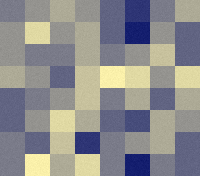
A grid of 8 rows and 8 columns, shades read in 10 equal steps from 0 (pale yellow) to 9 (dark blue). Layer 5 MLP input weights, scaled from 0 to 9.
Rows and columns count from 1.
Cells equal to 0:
2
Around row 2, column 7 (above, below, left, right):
5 2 9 6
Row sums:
38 37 34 21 34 34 39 34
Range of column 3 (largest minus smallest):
5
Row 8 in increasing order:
0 1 3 5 5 5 6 9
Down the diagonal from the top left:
5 1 5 2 5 7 3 6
